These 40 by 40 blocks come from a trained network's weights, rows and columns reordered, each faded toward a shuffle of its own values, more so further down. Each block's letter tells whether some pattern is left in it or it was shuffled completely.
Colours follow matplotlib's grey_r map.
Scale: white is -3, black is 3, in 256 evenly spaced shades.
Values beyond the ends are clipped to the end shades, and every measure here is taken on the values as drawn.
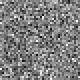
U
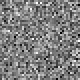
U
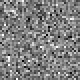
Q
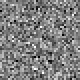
Q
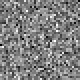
Q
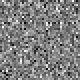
U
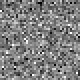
U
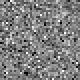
Q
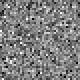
Q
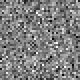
Q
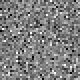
Q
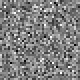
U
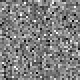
Q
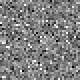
Q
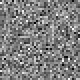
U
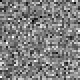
U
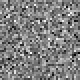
Q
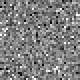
Q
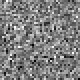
U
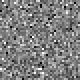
Q
